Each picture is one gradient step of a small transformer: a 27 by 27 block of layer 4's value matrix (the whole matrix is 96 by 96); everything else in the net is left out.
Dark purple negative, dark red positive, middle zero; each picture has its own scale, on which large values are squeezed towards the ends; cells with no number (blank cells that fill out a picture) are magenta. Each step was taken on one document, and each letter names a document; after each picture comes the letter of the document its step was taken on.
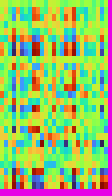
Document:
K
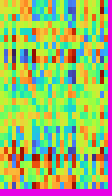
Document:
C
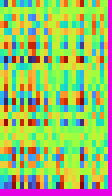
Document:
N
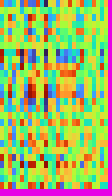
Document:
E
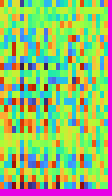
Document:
E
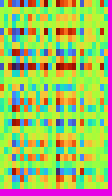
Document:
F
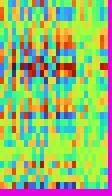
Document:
F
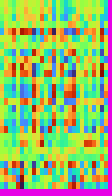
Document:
K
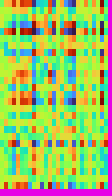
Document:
K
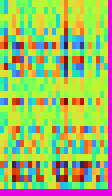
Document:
N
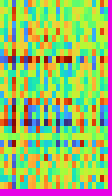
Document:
F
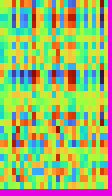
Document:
K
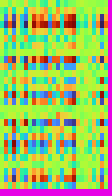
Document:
C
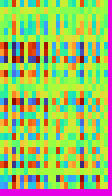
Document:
N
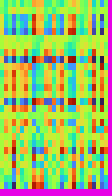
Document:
C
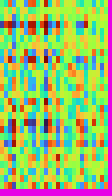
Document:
F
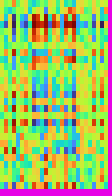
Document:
C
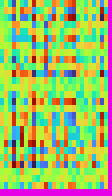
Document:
C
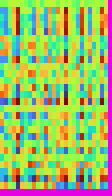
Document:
N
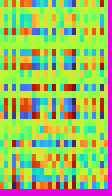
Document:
C
